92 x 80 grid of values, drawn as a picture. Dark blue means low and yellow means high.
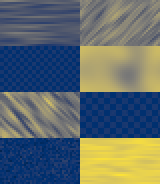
It is made of 4 by 2 panels. Panel 1,1: low, streaked across. Panel 1,2: middling, slanting up to the right. Panel 2,1: very low, checkered, faint in contrast. Panel 2,2: high, smooth. Panel 3,1: middling, slanting down to the right, strong in contrast. Panel 3,2: very low, checkered, faint in contrast. Panel 4,1: very low, fine-grained, faint in contrast. Panel 4,2: very high, streaked across, faint in contrast.
